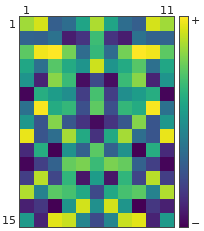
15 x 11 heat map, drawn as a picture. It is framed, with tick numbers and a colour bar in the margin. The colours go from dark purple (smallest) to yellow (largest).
Average level on the scale: 50%. Histogram: flat. Mirror symmetry: left to right. Grain: fine.
